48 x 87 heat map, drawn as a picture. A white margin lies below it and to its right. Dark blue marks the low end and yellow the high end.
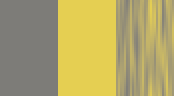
The table splits into one row of 3 panels. Panel 1,1: middling, flat. Panel 1,2: very high, flat. Panel 1,3: high, streaked downward.
